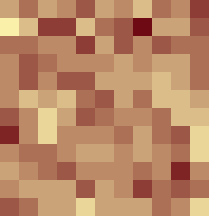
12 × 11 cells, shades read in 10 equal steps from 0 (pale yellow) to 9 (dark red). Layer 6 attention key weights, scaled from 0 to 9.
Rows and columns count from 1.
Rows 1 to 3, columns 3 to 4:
3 4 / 7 7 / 4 4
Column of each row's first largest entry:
11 8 5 2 2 6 1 1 2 10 8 1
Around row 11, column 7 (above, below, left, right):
4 3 3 7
